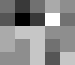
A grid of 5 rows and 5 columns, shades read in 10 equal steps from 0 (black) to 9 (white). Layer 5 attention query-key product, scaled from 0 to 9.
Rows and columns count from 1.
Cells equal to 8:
0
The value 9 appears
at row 2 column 4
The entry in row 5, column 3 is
7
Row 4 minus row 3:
0 -2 0 -1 0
